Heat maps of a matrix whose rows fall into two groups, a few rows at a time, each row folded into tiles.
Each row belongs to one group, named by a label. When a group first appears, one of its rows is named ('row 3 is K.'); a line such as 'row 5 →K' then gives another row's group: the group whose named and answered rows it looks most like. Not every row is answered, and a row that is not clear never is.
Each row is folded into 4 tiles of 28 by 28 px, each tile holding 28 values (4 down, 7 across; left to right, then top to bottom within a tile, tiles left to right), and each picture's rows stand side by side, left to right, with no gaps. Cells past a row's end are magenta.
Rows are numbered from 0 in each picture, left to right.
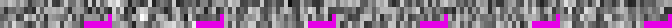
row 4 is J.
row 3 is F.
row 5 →J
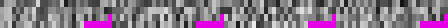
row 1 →F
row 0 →J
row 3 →J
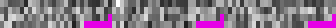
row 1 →J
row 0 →J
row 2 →J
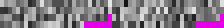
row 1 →F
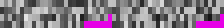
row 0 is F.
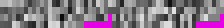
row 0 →F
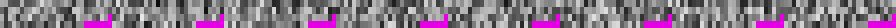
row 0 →F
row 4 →F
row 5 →F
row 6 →J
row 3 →F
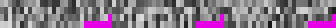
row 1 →F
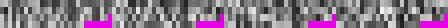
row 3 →F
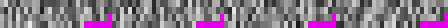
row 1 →J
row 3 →F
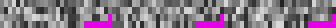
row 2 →F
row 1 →F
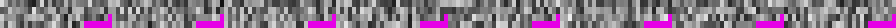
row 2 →J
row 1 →J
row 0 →F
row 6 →F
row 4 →F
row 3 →J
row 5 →J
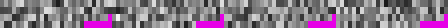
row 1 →F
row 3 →J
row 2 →F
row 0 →F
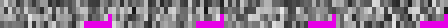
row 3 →F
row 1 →J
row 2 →F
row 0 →J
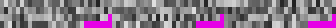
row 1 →F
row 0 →J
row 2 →F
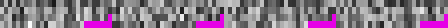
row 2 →J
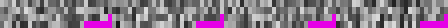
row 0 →J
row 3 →F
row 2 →J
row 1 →F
